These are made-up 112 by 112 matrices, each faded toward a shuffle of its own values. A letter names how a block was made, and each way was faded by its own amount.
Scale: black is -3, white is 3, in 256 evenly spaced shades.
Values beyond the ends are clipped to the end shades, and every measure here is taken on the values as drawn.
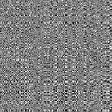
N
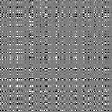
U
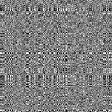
N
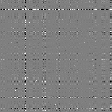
U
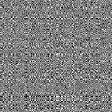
N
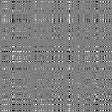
U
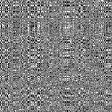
N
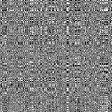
N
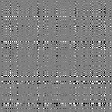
U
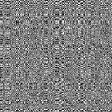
N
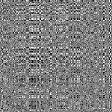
N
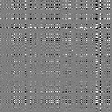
U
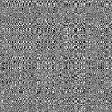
N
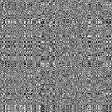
N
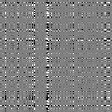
U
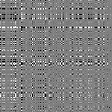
U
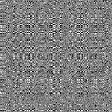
N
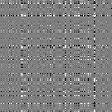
U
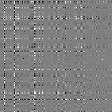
U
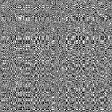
N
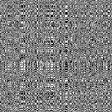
N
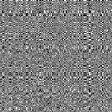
N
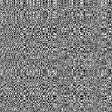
N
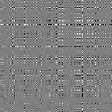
U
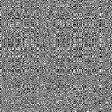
N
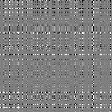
U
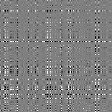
U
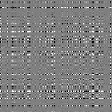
U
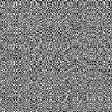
N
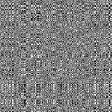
N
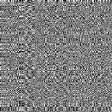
N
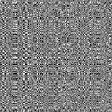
N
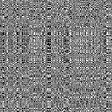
N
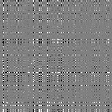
U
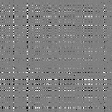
U
